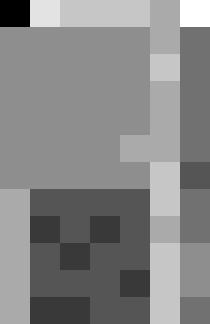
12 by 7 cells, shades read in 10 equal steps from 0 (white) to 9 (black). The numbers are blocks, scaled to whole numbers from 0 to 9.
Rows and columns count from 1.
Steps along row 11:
up same same up down up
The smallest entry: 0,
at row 1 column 7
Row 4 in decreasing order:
5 4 4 4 4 4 3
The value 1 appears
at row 1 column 2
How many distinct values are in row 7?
3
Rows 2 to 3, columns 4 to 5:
4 4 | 4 4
